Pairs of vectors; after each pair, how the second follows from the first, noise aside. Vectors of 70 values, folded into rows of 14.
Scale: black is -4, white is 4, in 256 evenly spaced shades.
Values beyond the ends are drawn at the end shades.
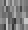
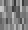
reversed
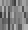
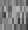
wrapped around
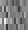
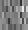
reversed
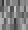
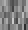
reversed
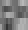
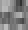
reversed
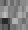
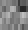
reversed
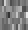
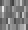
wrapped around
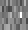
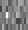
reversed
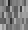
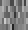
wrapped around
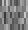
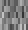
reversed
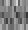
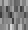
reversed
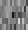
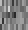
reversed
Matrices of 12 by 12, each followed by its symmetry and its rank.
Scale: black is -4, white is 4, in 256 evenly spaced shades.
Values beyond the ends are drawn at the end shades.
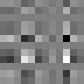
neither, rank one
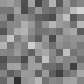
neither, full rank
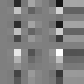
neither, rank one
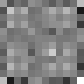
symmetric, rank two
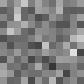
neither, full rank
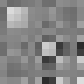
symmetric, rank two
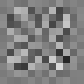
antisymmetric, rank two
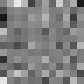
antisymmetric, rank two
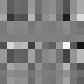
neither, rank one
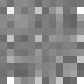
symmetric, rank two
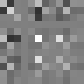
symmetric, rank two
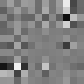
antisymmetric, rank two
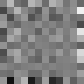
antisymmetric, rank two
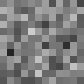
neither, full rank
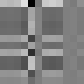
neither, rank one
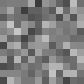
neither, full rank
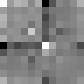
symmetric, rank two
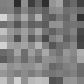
antisymmetric, rank two
